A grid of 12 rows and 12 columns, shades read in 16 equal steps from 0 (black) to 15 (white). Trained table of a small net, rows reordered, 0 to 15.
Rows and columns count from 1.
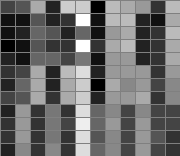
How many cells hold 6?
8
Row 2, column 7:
1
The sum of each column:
27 60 74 54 68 145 33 111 93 80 40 91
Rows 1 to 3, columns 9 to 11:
10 9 3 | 11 2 1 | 10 2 3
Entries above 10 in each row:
4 3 1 2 0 2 1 1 1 1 1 1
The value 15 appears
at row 2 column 6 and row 4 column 6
